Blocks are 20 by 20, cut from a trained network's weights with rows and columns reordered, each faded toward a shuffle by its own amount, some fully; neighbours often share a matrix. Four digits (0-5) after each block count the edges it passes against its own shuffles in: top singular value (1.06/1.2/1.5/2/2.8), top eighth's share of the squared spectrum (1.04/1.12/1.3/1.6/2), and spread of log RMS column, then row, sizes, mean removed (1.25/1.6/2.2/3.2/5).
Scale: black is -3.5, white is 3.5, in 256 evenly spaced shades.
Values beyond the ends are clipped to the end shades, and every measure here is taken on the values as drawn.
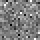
0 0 0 0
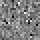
0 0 0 0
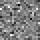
1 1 0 0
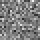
1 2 0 0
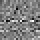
3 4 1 2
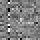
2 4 1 0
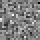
0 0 0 0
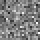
2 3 0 0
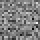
3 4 0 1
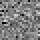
1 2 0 0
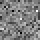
0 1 0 0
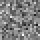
0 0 0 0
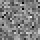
0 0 0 0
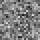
0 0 1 0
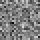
2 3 0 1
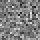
1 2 0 1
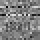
3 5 0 2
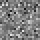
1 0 0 0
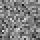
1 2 0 0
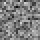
2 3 0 0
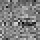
3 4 1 2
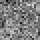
1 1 0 0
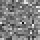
1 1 0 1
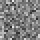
1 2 0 0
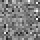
2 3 1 1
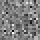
2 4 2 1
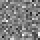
2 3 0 0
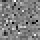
0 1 0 0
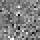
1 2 0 1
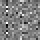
3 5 2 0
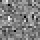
1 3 1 1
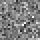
0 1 0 0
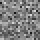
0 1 0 0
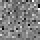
0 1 0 0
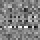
3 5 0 2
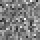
2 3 0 1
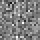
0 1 0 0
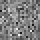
0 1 0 0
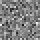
1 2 0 0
